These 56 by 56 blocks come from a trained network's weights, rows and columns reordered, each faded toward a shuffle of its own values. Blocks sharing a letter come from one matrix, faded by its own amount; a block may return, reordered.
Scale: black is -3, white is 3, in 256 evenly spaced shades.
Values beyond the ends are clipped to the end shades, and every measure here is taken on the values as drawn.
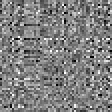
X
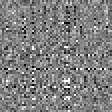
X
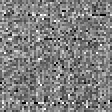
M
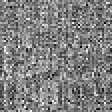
M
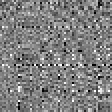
X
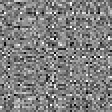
X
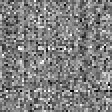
M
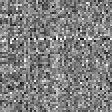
M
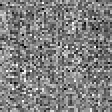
M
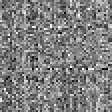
M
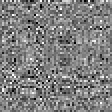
X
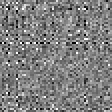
X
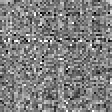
M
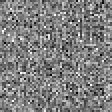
M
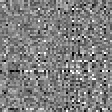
X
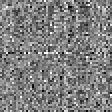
M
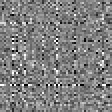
X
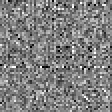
M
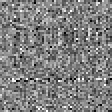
M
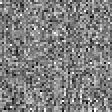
M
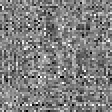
M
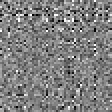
X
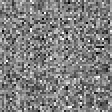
M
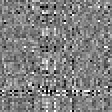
X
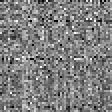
M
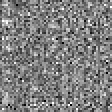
M
